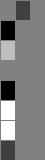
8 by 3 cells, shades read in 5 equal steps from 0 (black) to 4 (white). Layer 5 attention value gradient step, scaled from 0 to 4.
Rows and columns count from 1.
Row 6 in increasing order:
2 2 4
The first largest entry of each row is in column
1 2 1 1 2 1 1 2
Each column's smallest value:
0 1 2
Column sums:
16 15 16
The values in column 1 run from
0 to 4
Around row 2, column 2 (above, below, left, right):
1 2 0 2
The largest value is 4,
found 2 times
